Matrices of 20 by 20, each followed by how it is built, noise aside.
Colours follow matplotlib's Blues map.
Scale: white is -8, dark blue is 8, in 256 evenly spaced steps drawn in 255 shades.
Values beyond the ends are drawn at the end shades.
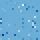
sparse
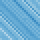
Toeplitz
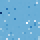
sparse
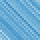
Toeplitz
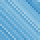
Toeplitz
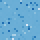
sparse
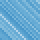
Toeplitz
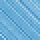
Toeplitz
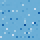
sparse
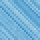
Toeplitz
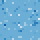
sparse
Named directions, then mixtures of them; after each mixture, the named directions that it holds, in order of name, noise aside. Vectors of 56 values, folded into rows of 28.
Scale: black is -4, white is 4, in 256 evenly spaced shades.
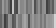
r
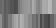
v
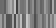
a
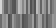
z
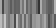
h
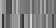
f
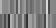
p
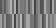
a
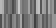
h, z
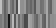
a, p, z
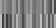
a, f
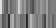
f, p, z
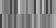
r, z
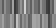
h, r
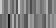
a, p, z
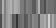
f, h, v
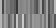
h, p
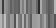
h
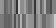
a, r, z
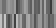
a, h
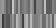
a, f, r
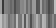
h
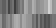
v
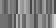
a, r, z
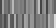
h, p, r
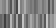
p, r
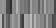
f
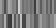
a, z
